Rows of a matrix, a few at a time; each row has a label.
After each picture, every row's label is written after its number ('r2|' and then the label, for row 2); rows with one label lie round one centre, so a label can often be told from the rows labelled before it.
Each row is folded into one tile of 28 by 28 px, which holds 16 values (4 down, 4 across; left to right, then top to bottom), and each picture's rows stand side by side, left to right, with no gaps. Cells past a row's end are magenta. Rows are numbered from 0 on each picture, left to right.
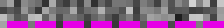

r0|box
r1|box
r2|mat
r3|mat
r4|mat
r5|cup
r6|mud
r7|box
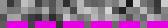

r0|cup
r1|mat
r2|cup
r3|cup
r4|box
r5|cup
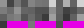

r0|mat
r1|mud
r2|mud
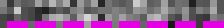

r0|mat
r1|mud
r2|box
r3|box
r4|cup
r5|cup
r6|mat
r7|mat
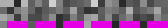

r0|box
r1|mud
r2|mat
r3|box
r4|mat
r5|mat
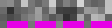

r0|mud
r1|cup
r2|mud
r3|cup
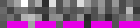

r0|mud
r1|box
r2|mud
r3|mat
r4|mat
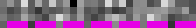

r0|mud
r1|mud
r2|box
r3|mud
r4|box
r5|cup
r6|mat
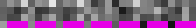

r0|mud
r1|mud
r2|mud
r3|cup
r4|mud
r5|mat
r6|mat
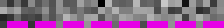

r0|mat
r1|mat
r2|cup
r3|box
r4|cup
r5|cup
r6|box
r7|box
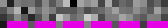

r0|mat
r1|mat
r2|box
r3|box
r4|cup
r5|mat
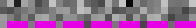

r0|box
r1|cup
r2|cup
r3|cup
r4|box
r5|cup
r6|mud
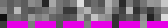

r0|mat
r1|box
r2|mud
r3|cup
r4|mat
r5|mud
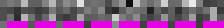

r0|mud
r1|mud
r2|mud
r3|mat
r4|box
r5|mud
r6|mud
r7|mat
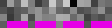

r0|mud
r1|cup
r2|box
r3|mat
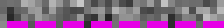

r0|mud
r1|cup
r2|mud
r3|mat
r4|cup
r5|mud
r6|mat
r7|cup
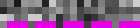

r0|box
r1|box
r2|mat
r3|mat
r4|mud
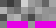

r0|cup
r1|cup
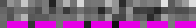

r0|mud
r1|mat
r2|mud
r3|mud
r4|mat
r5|mud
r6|mud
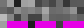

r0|box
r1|mat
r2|mat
